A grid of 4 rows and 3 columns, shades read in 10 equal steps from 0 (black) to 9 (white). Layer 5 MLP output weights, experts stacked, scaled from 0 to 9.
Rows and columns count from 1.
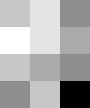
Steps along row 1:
up down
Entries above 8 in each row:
0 1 0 0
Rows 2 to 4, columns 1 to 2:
9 8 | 7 6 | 5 7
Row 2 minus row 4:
4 1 6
